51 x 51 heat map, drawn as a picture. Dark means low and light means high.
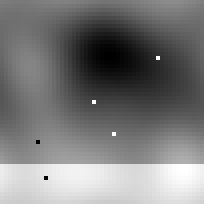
Five lone cells stand out: three far higher and two far lower than their neighbours. The ninth with the lowest average is the top middle. The ninth with the highest average is the bottom right. The bottom part is higher, past a seam about 80% of the way down.
